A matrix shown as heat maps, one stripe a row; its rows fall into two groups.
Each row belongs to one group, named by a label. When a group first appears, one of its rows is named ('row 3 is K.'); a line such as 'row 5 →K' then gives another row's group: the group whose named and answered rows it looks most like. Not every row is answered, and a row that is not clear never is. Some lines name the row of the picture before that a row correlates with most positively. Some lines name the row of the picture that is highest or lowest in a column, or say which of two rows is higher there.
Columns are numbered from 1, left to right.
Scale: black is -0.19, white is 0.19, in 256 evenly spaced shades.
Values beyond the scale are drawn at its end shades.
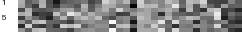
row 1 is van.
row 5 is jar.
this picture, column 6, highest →4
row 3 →jar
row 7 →jar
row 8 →van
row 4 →jar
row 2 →van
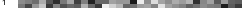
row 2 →van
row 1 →van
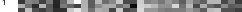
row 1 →jar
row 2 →van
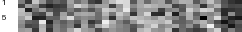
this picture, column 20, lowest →4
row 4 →jar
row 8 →jar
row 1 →van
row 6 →van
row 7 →van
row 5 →jar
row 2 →jar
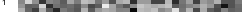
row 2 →van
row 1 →jar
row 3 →van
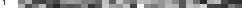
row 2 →van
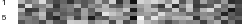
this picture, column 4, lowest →6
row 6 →jar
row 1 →van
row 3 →van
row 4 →van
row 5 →van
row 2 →jar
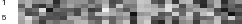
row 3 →van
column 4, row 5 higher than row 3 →No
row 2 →jar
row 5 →jar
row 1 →jar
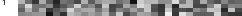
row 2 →jar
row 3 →jar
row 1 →van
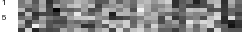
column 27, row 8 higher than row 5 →Yes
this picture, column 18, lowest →5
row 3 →van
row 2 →jar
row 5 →jar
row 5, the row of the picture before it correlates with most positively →3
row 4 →jar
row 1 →jar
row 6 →van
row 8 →jar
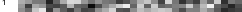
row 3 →van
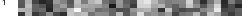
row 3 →jar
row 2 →jar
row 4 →jar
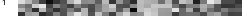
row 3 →van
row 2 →van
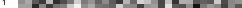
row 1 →jar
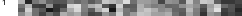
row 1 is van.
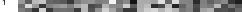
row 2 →jar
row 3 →van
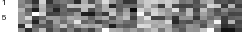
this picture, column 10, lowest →4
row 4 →van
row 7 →jar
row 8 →van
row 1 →van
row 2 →jar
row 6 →jar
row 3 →van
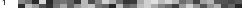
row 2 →jar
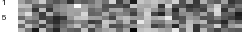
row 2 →jar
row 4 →jar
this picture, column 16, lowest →2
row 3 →jar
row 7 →jar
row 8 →van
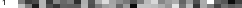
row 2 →van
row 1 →van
